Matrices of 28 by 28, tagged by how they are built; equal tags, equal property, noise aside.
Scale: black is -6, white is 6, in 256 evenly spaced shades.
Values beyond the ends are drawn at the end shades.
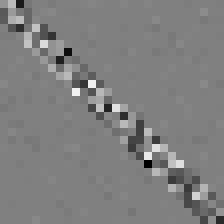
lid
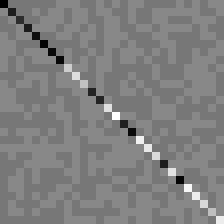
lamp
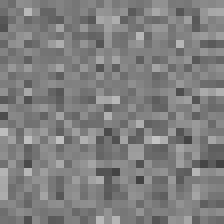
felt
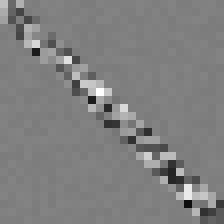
lid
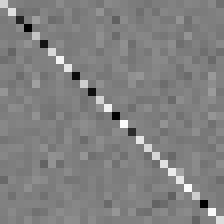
lamp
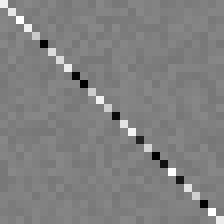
lamp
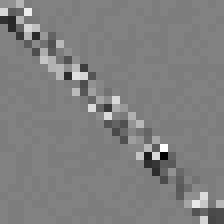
lid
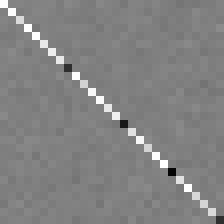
lamp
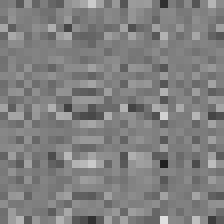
felt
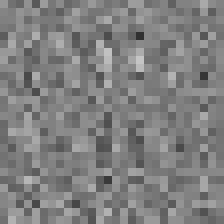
felt
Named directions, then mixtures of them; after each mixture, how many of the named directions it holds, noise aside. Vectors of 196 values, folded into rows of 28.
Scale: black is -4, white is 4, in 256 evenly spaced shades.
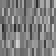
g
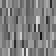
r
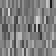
two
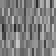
one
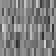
one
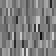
one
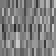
one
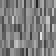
two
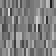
two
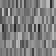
two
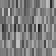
two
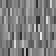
one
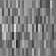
two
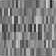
two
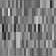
two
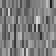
two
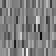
one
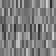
two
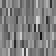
one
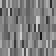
one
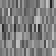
two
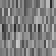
two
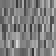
one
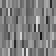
one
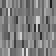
one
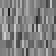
two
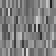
two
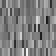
one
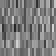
one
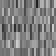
one
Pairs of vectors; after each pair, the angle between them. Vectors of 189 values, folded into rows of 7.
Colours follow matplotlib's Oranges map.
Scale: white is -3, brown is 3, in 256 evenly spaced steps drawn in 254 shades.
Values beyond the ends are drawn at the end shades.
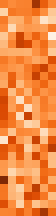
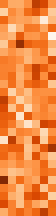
nearly parallel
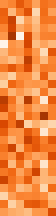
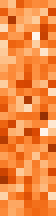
partly aligned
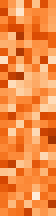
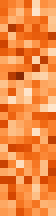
partly aligned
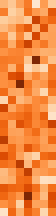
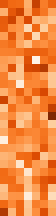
nearly opposite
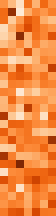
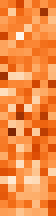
partly opposed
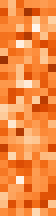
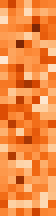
nearly opposite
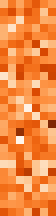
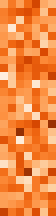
nearly parallel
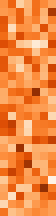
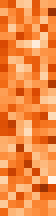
nearly parallel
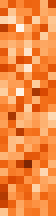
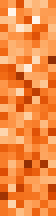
partly aligned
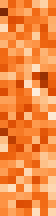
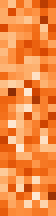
partly opposed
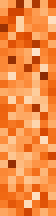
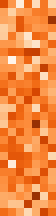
nearly opposite
